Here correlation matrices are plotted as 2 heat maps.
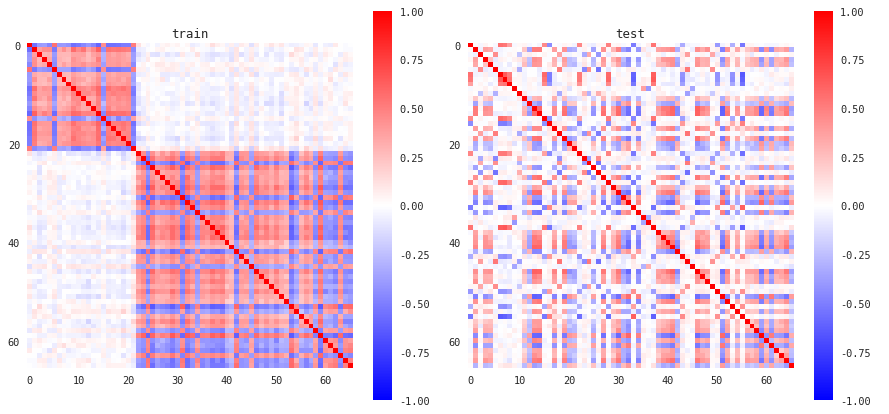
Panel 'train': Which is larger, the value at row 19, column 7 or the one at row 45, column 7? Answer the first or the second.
the first
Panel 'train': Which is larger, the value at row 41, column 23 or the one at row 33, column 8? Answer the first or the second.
the first
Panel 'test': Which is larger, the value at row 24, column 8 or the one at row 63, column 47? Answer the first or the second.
the second
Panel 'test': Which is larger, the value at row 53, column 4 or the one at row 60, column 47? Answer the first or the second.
the second
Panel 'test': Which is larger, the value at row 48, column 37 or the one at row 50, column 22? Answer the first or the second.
the first
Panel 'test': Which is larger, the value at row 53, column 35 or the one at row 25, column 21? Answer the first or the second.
the second
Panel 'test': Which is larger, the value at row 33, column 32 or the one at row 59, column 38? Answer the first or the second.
the first
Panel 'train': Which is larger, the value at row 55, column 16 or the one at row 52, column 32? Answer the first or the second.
the second
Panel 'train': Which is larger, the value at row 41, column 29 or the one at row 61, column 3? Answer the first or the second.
the first
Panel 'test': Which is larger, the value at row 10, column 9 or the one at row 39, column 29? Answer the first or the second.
the second
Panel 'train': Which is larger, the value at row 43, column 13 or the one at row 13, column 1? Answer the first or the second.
the second
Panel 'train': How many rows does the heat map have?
66
